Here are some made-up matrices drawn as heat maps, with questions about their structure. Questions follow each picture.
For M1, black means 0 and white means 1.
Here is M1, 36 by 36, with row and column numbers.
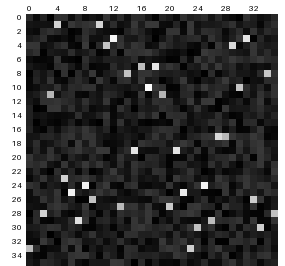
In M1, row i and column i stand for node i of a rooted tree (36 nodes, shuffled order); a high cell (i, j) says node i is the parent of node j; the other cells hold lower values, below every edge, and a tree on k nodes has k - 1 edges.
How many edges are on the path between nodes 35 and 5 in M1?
7
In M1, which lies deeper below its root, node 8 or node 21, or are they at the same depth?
the same depth
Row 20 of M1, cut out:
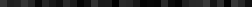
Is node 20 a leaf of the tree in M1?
yes
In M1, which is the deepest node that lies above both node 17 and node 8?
10
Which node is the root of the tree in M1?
1
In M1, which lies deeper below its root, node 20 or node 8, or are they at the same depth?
the same depth
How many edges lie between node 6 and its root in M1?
5
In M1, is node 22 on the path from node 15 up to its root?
no
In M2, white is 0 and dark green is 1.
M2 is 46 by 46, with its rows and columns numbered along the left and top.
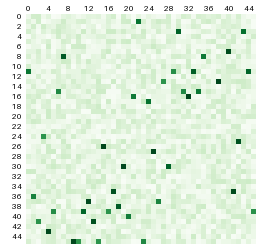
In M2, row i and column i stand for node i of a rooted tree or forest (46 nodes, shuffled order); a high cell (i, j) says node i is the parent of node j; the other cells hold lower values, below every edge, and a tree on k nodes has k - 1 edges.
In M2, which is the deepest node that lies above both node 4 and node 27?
35
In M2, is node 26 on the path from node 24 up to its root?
no
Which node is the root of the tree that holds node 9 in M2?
39
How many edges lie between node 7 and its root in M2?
1
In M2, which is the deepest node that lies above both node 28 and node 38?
35
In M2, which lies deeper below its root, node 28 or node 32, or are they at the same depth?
node 28
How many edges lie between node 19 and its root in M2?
6
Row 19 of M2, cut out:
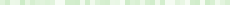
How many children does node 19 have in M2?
0
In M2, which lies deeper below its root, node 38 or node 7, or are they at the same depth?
node 38
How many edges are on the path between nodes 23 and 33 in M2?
4
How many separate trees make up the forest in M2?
4
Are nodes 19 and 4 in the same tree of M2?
yes
